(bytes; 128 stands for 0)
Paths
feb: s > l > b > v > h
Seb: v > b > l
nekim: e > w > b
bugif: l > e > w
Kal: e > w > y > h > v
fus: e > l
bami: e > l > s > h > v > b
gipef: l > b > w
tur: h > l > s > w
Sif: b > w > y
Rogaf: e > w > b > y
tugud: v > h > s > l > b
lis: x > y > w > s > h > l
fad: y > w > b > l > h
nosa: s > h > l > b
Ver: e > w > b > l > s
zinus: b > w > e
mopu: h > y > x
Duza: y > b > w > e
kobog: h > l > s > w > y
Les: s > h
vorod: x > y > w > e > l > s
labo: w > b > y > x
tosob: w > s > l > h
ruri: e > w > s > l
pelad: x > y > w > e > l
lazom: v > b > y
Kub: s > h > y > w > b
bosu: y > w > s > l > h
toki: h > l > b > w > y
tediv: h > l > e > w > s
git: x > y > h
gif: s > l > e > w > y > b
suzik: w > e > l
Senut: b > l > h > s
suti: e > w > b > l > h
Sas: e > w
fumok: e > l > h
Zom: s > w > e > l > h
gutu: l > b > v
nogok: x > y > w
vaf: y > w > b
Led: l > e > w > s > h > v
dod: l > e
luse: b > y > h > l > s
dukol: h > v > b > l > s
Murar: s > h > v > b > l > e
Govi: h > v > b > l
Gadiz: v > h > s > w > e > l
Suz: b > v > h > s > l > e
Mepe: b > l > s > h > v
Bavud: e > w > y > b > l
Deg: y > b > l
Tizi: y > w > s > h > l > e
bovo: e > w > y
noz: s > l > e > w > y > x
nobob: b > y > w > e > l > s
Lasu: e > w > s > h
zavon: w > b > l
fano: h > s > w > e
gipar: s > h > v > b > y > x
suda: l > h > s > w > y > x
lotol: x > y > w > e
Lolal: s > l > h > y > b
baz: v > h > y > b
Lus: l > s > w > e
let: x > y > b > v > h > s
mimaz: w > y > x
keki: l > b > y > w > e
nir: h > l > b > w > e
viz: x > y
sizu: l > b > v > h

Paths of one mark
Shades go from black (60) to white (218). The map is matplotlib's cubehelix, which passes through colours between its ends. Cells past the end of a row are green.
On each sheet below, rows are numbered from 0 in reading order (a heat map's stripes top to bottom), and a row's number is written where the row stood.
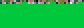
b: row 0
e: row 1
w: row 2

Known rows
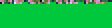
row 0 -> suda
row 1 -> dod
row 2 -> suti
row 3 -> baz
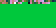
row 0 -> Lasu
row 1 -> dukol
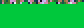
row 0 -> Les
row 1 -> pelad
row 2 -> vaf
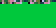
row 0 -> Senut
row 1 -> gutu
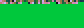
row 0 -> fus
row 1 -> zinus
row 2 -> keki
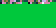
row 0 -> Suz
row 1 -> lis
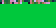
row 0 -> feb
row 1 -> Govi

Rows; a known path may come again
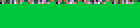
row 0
gif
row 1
nekim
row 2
vaf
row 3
Sas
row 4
nobob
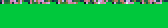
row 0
feb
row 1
dukol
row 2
baz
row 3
lis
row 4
fad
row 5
Senut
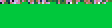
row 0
pelad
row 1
suti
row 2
Les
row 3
Lasu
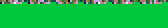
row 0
Tizi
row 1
Suz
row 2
dod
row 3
Kub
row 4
Duza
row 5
zinus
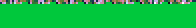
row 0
Ver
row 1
Murar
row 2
zavon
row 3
nogok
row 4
toki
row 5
tosob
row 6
bosu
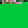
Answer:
Govi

